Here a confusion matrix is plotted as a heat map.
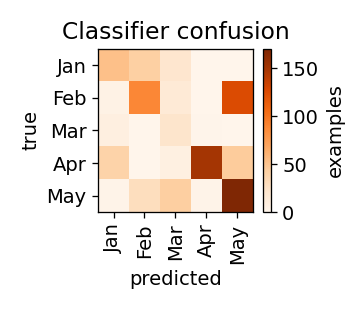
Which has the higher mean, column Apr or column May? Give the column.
May
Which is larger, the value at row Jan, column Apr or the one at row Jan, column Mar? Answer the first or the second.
the second
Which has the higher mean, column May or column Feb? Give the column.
May
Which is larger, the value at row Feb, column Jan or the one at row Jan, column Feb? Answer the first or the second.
the second
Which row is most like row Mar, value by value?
Jan
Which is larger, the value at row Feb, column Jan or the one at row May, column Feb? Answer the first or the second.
the second
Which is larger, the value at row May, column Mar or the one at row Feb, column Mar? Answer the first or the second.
the first
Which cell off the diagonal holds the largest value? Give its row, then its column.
Feb, May
